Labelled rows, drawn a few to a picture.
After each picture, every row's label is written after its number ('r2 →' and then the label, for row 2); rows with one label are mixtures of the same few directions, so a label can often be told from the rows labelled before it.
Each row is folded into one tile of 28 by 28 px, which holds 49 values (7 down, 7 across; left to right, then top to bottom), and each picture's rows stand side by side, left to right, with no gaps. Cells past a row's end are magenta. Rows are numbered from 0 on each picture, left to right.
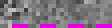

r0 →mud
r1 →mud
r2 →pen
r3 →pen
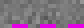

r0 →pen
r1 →pen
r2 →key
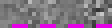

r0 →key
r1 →pen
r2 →pen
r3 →mud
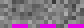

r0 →pen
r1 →key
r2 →mud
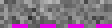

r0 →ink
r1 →pen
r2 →ink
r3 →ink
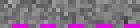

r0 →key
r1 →mud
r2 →mud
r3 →pen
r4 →ink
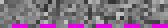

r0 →ink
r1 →mud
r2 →mud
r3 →ink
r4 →ink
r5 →pen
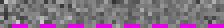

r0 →ink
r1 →ink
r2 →key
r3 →mud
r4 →pen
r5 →mud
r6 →mud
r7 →ink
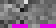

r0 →key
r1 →pen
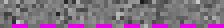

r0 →ink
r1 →key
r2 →key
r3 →mud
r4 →ink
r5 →pen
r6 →ink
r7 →ink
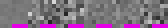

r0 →pen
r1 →key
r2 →mud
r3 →mud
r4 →ink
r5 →pen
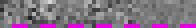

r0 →mud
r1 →pen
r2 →pen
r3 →mud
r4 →ink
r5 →key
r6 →pen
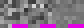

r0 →mud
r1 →key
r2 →ink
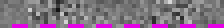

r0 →mud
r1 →mud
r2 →mud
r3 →pen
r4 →pen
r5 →ink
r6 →ink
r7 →mud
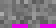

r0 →key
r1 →ink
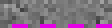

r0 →key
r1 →ink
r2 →mud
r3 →ink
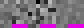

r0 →ink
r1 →key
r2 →pen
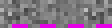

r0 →mud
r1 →pen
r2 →mud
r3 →mud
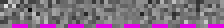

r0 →key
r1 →mud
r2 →pen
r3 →key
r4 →mud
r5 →key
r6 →ink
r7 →mud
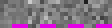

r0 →mud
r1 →pen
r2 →ink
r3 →ink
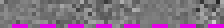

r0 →ink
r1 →pen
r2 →key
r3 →pen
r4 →key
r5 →key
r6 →mud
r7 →mud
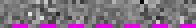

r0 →pen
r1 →key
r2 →key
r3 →pen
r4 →pen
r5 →ink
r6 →ink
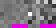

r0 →key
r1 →key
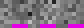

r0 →pen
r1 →key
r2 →mud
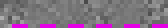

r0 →pen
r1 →key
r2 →key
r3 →ink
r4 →key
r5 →mud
